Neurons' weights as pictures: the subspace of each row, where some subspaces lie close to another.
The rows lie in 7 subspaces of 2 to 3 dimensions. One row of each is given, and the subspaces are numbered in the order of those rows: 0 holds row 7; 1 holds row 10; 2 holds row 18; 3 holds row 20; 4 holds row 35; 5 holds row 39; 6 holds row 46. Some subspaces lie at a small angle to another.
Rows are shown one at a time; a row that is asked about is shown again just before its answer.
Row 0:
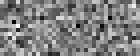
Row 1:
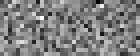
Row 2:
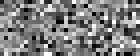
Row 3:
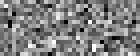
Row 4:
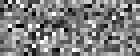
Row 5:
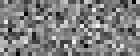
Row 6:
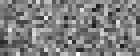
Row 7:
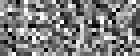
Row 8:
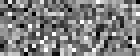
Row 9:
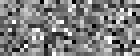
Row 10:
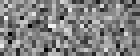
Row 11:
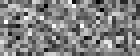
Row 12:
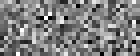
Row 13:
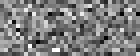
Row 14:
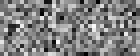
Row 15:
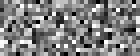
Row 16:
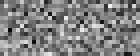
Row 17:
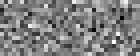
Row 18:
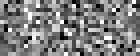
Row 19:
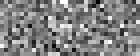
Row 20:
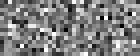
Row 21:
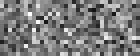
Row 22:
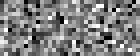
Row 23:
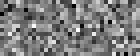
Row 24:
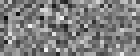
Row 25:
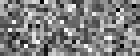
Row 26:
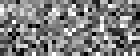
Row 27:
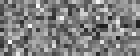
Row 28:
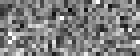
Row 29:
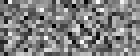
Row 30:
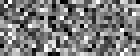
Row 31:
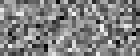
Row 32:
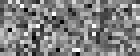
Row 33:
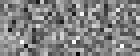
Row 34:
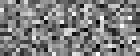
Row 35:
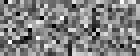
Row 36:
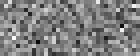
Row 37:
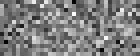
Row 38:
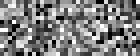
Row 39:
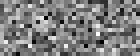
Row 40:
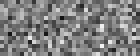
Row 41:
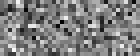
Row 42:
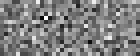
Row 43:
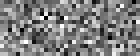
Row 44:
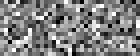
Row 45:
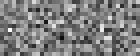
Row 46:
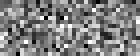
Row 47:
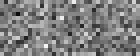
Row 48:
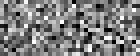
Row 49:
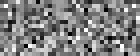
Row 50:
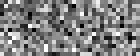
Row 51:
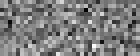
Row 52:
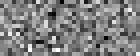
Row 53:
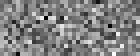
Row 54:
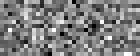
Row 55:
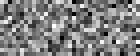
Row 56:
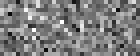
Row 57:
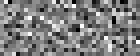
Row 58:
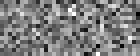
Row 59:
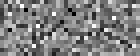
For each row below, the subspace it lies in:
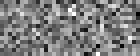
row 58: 4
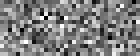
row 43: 6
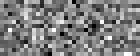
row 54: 3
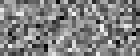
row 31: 4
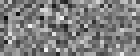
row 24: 1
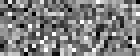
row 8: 5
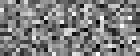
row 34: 4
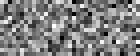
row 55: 4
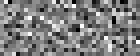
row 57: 0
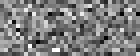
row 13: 5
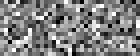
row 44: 4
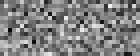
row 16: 3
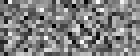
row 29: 0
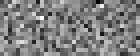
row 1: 1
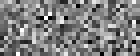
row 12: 6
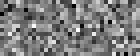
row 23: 0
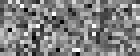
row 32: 5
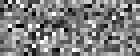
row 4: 5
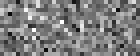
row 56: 0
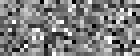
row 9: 3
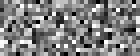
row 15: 5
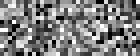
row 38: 0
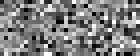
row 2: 3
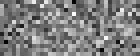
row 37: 5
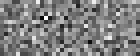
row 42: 6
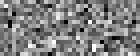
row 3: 3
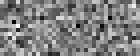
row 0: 0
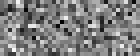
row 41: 0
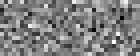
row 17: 4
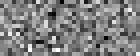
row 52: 5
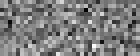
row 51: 3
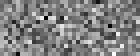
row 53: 6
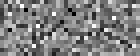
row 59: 5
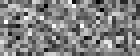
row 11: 0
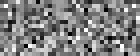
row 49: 3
